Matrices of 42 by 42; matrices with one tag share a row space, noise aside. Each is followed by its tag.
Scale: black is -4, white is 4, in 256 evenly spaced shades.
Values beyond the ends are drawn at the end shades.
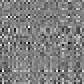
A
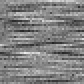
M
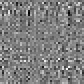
A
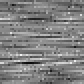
M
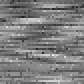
M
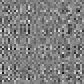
A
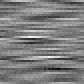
M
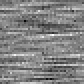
M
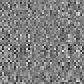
A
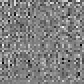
A
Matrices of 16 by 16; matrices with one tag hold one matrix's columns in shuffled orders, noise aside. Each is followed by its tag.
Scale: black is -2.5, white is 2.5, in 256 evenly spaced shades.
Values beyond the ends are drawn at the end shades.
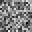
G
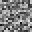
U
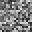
U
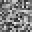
U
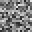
G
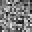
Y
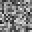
Y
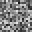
U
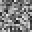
Y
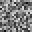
G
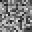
Y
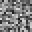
Y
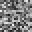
U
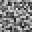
G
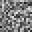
G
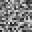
U
